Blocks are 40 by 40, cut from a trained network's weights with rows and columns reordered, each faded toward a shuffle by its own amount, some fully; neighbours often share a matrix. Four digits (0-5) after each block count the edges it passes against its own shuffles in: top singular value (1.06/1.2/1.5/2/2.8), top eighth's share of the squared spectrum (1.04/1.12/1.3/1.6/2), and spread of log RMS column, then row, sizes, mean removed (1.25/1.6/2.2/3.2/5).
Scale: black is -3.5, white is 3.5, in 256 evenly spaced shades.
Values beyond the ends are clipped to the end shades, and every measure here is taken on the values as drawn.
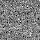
0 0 1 0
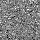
0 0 0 0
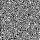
1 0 0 0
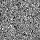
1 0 0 0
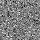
1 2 0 0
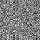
3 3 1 2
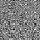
3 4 2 2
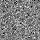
2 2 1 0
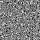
1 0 0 0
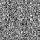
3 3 1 1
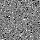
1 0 0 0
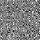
2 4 3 1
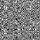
3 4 3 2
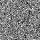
0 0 0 0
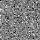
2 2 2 0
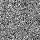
0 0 0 0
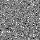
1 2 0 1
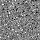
0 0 0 0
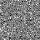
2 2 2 0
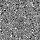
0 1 0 0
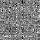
2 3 2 0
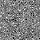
1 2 1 0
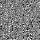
2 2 2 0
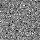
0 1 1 0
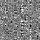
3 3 2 0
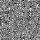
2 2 2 0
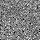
0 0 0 0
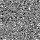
1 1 1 0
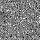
0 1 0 0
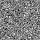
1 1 0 0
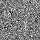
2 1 0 0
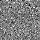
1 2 0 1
